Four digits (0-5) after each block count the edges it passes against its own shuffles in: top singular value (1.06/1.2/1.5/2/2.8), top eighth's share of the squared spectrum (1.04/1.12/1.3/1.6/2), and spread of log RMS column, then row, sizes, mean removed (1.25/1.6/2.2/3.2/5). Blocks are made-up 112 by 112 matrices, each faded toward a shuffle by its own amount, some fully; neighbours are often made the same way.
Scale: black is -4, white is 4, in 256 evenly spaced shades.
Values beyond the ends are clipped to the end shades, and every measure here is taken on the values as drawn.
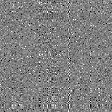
5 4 3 2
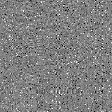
4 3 2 1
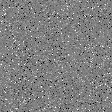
2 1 0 0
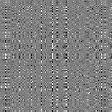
5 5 4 3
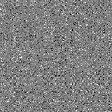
4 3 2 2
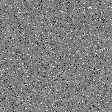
0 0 0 0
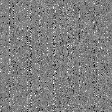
2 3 3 0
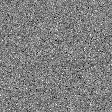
0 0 0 0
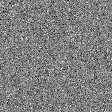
0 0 0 0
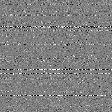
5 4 0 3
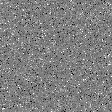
3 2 0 0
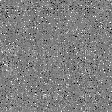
3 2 0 0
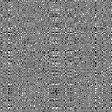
5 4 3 3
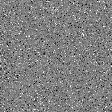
3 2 0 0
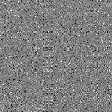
4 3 2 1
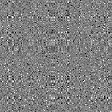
5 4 3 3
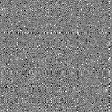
5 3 3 2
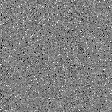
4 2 1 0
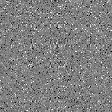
4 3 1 1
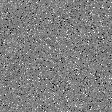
2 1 0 0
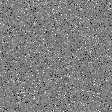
0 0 0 0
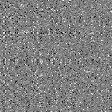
4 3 2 2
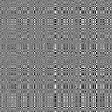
5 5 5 4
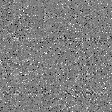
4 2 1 1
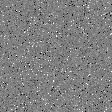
0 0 0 0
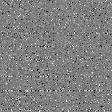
4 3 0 2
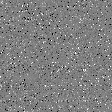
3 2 0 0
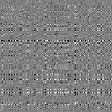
5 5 3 4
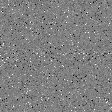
2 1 0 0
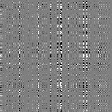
5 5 4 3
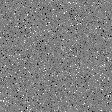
2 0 0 0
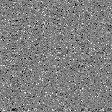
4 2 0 1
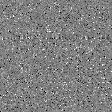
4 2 0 1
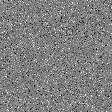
2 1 0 0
